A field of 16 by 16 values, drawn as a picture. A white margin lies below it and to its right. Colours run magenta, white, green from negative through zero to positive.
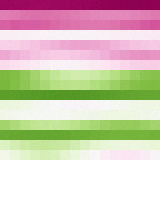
Average level on the scale: 50%. Grain: streaks across. Slope: up to the bottom.
